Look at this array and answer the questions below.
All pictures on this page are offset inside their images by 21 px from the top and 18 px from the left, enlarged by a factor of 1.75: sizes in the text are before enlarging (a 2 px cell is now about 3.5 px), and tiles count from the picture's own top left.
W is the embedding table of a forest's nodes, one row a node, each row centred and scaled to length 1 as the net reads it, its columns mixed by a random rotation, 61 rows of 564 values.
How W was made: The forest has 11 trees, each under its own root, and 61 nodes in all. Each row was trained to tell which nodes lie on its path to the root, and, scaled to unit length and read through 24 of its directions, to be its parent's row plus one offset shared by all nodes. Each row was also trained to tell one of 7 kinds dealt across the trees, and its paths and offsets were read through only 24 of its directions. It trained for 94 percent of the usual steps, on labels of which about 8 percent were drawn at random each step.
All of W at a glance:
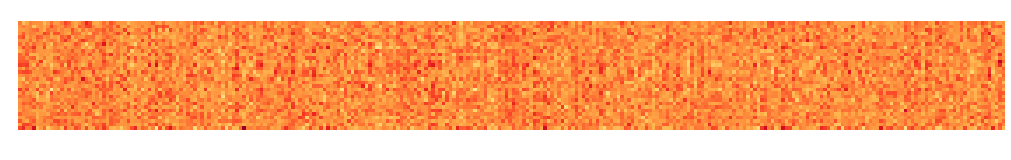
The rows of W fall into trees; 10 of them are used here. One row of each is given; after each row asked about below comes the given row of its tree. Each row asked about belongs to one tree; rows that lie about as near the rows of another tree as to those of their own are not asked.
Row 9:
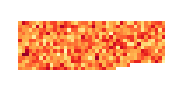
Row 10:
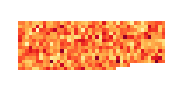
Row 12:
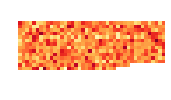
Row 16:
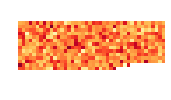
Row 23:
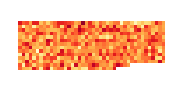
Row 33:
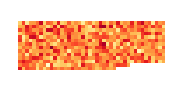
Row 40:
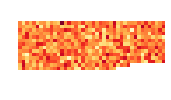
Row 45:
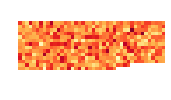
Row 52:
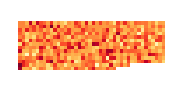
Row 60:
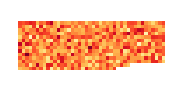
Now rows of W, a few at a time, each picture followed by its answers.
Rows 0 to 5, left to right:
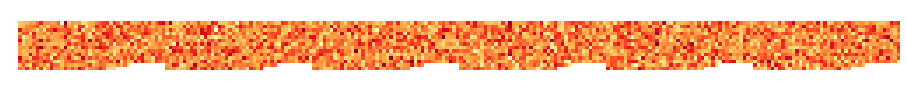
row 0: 10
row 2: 10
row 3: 23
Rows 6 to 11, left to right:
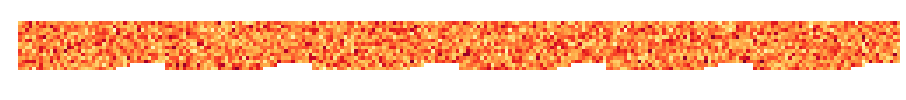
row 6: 9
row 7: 12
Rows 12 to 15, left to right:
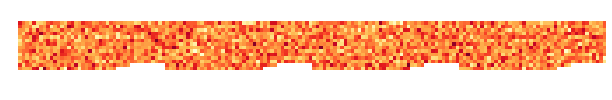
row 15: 60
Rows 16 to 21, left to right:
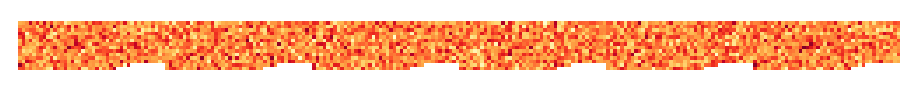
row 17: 40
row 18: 33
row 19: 23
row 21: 16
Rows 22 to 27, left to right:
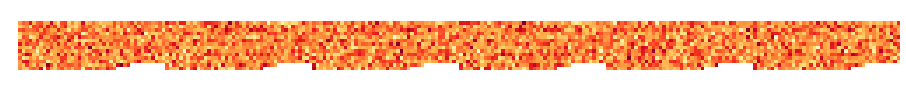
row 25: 23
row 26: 40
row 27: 33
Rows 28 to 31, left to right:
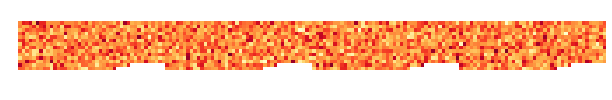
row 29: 12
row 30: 40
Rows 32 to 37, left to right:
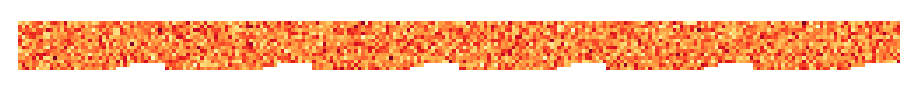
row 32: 40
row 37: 12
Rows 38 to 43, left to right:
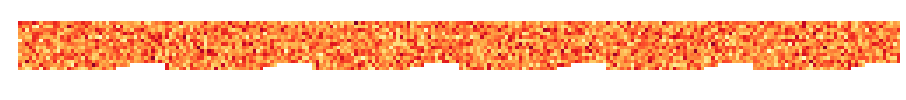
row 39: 33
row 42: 45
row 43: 23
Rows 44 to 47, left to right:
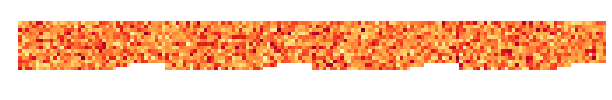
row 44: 52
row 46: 10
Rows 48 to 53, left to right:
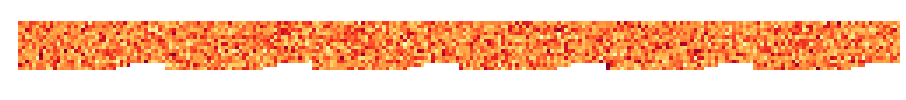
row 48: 12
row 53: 40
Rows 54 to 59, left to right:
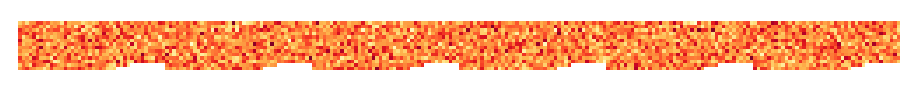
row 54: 10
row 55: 45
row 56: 12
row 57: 9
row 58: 23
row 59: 52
